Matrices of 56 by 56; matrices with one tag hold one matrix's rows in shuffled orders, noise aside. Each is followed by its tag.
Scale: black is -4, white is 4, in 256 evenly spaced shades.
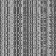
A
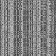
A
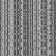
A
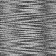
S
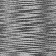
S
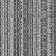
A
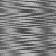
S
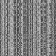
A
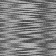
S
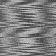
S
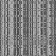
A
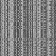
A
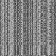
A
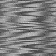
S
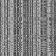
A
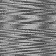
S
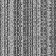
A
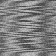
S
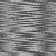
S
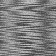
S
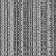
A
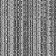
A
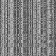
A
